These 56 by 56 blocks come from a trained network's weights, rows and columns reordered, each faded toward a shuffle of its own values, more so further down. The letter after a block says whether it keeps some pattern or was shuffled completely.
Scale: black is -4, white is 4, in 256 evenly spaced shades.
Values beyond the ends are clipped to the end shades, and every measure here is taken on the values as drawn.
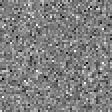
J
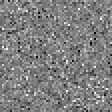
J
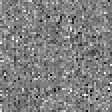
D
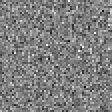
J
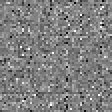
D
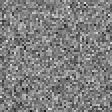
J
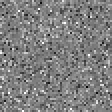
J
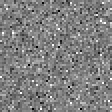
J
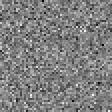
D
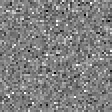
J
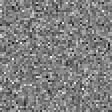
J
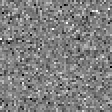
J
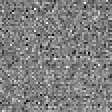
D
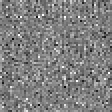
D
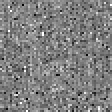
D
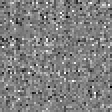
D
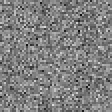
D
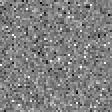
J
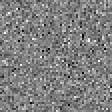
J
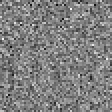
D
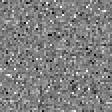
J
